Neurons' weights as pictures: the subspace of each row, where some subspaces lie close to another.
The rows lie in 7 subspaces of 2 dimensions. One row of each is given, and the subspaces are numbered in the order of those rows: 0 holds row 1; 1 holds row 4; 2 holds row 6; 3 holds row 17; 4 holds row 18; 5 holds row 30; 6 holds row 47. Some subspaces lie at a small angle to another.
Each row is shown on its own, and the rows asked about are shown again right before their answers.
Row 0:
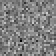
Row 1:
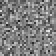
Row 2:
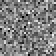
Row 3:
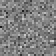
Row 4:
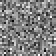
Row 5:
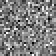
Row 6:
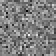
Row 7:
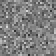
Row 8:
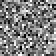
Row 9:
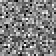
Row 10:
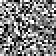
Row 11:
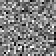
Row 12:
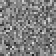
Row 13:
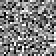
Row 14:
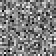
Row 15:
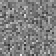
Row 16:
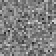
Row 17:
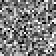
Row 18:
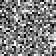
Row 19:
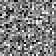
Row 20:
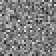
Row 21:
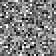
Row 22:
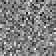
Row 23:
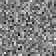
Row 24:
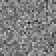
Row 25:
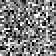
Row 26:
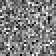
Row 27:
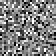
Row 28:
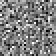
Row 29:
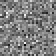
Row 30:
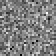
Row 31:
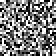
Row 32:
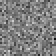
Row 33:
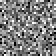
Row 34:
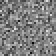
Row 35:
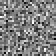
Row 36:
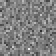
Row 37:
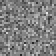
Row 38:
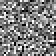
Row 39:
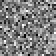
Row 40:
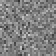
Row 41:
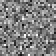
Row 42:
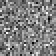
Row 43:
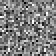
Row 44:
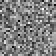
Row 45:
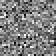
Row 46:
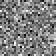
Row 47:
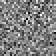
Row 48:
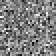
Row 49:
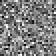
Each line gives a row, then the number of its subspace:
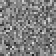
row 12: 1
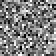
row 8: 2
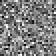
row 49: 3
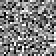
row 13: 0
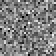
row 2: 3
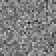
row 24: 3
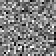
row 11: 0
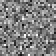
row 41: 2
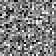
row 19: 4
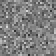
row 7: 2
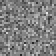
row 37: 5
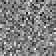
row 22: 6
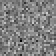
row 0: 5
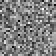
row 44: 4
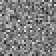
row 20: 4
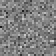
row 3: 4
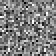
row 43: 6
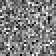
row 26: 5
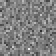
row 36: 1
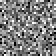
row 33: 1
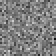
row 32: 1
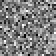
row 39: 2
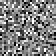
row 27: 6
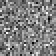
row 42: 5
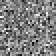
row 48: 6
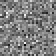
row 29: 4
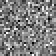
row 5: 5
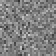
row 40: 3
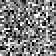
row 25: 6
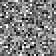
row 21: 2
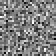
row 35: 6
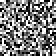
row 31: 1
